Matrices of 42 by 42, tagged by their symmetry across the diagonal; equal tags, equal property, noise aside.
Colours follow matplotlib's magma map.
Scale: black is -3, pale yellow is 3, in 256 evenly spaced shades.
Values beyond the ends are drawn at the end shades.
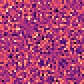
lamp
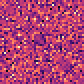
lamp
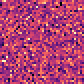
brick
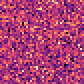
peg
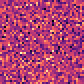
brick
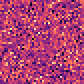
brick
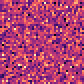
brick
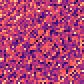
lamp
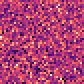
peg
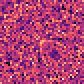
lamp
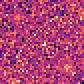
lamp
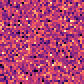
peg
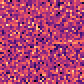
peg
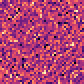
lamp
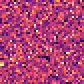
peg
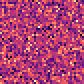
brick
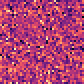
brick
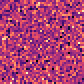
lamp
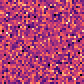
peg
